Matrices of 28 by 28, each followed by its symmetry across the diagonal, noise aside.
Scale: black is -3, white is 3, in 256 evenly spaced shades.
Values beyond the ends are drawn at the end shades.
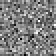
antisymmetric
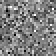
antisymmetric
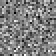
neither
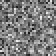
symmetric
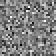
antisymmetric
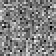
neither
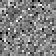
symmetric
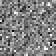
neither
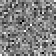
symmetric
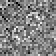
symmetric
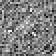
symmetric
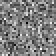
neither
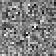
antisymmetric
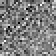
symmetric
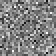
symmetric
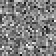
antisymmetric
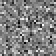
antisymmetric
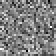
antisymmetric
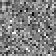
antisymmetric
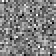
neither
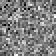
symmetric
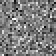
neither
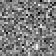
neither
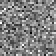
neither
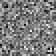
symmetric
